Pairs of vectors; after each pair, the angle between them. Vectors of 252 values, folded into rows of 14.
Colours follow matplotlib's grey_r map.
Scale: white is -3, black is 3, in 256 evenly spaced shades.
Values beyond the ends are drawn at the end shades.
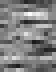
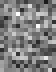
partly aligned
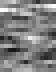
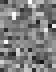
orthogonal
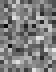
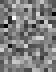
nearly parallel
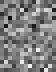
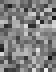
partly aligned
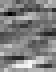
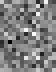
orthogonal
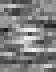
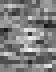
nearly parallel
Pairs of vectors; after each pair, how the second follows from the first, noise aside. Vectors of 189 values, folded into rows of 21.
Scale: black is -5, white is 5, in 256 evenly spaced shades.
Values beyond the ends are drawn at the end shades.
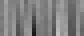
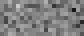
shuffled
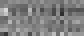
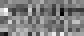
scaled up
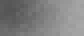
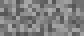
shuffled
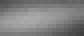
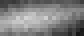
scaled up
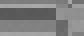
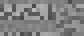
sign-scrambled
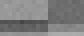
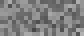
shuffled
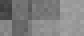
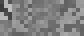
sign-scrambled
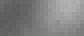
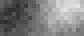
scaled up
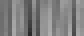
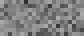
shuffled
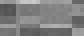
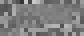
sign-scrambled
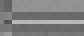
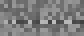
sign-scrambled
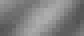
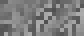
sign-scrambled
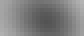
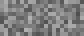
shuffled
